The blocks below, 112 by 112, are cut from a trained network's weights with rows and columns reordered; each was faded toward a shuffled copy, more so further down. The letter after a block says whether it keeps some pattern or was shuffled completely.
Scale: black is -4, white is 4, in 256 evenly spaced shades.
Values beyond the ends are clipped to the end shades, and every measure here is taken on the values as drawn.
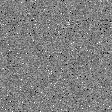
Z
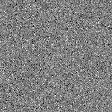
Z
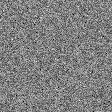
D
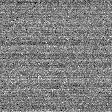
Z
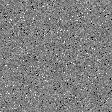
D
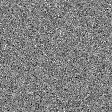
D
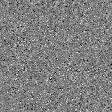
Z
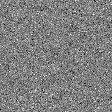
Z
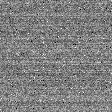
Z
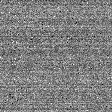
Z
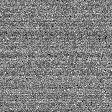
Z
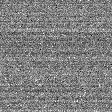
Z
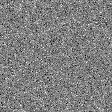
D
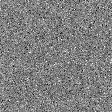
D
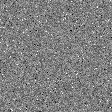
D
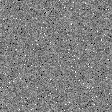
Z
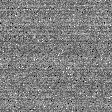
Z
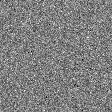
D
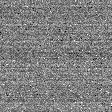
Z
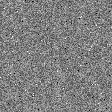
Z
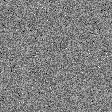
D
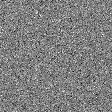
D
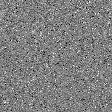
Z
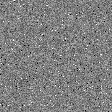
Z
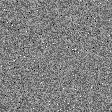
D
